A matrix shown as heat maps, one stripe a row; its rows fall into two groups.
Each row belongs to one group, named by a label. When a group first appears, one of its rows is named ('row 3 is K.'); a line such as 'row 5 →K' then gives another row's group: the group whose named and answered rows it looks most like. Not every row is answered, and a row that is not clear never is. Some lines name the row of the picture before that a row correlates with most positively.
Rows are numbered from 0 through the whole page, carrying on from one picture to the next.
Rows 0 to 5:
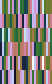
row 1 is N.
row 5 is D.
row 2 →D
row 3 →D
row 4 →N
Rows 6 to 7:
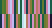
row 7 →D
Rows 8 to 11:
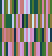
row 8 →D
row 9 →N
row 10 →D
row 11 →D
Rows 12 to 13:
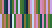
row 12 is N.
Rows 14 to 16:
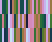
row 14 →N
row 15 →D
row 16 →D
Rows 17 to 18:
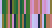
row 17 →N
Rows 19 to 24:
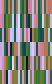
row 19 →N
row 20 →N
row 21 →D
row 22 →N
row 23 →N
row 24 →D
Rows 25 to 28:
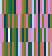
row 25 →N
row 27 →N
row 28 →N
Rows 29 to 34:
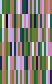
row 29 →N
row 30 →D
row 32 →N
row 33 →D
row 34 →D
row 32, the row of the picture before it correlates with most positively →25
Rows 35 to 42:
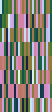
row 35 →N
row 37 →D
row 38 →N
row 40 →N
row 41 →D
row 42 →N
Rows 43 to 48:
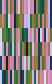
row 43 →D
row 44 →D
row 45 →N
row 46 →N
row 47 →D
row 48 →N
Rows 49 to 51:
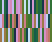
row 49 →D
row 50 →N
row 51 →D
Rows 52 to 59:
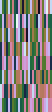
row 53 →D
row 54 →D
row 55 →D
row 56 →D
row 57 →D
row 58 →N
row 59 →N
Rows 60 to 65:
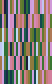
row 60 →N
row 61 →D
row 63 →N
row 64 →D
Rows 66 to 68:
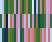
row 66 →N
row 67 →D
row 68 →N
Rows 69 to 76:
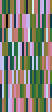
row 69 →N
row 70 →D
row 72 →N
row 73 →N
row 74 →D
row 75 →D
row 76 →D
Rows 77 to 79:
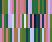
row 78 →D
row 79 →N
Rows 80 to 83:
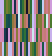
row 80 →N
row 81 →N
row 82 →N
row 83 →D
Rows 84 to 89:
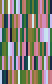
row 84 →D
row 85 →N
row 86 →N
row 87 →D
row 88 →D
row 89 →N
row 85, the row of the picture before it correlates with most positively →82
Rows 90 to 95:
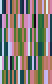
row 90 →N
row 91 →D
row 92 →D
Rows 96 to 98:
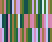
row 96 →N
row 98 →N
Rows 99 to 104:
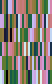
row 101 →N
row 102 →D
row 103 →N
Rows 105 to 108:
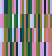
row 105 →N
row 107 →N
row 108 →N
